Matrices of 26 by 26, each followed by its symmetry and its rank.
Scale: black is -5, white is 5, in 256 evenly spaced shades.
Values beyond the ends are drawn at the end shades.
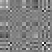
symmetric, rank two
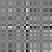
symmetric, rank one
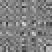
symmetric, rank three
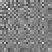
symmetric, rank three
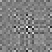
symmetric, rank three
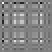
symmetric, rank one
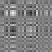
symmetric, rank one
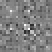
symmetric, rank three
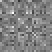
symmetric, rank three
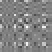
symmetric, rank two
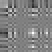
symmetric, rank two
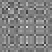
symmetric, rank two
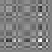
symmetric, rank one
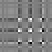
symmetric, rank one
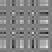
symmetric, rank one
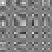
symmetric, rank two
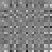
symmetric, rank two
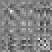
symmetric, rank three
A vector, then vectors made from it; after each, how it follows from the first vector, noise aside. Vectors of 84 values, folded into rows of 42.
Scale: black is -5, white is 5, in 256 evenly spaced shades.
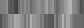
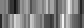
scaled up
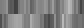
copied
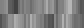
copied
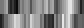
scaled up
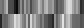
scaled up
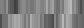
copied
